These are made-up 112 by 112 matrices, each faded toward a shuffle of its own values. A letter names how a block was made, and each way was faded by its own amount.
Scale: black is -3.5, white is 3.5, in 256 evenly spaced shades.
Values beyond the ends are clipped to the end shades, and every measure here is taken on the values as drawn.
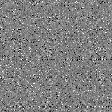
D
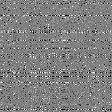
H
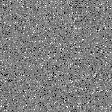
D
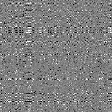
H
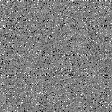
D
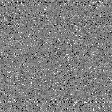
D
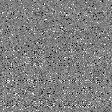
D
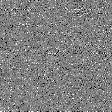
D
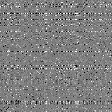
H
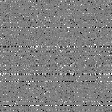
H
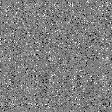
D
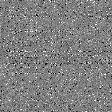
D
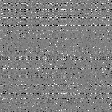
H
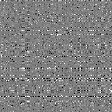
H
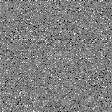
D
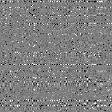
H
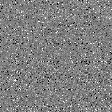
D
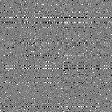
H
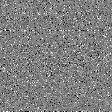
D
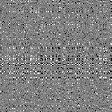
H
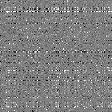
H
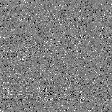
D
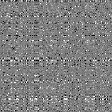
H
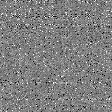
D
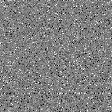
D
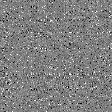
D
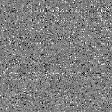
D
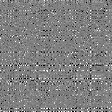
H
